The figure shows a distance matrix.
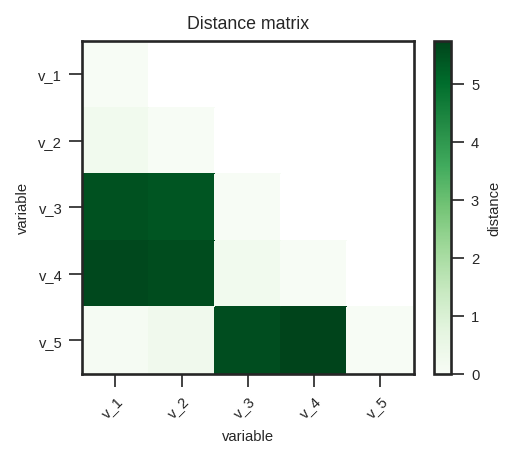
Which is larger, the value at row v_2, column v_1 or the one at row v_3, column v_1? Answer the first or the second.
the second
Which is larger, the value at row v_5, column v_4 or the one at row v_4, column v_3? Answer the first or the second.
the first
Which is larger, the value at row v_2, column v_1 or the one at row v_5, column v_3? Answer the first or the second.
the second
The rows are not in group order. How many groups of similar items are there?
2
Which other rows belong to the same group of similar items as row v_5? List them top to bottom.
v_1, v_2
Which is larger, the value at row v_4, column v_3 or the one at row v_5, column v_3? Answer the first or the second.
the second
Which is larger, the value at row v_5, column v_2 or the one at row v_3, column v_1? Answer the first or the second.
the second
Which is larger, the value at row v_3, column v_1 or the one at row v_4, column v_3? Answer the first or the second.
the first
